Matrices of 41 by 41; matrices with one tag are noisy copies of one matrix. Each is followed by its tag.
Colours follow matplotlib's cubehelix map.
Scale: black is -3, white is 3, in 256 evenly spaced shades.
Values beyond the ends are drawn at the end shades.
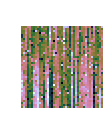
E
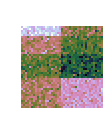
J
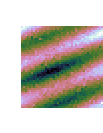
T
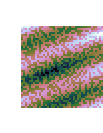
T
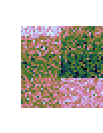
J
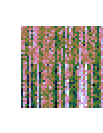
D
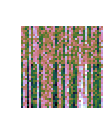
D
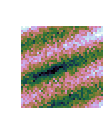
T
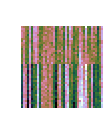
D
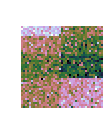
J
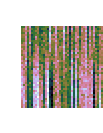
E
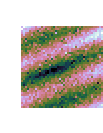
T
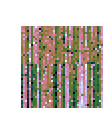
D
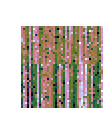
D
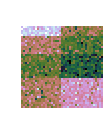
J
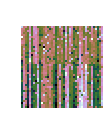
D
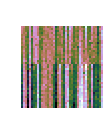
D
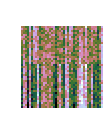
D
